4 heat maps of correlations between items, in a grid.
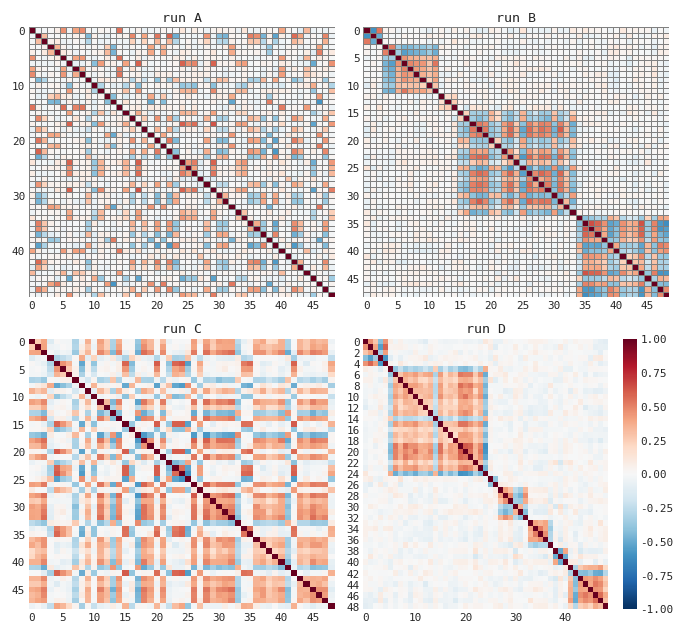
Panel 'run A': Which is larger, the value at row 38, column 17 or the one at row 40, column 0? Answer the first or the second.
the second
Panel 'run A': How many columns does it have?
49
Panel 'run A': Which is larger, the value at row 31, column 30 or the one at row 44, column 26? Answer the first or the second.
the first
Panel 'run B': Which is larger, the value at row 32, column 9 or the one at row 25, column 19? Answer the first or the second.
the first
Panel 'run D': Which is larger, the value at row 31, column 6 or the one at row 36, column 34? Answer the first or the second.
the second
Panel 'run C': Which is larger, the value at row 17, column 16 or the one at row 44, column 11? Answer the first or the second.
the second
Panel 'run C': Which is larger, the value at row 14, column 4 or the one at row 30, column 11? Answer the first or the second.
the second
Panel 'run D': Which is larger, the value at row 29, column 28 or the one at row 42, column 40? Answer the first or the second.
the first
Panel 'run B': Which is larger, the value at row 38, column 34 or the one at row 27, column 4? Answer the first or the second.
the second
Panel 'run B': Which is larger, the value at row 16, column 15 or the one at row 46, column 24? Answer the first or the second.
the first
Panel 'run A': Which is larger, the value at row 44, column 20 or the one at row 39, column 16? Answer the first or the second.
the first
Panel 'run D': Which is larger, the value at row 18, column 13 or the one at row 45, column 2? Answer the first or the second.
the first
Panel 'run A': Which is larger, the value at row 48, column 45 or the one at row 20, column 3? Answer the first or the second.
the second
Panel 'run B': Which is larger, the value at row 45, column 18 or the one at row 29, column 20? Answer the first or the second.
the first
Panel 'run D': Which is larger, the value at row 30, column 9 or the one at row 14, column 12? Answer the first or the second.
the first
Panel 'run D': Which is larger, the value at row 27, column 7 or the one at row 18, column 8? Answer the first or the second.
the second
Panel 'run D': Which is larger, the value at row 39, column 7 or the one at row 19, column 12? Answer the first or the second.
the second
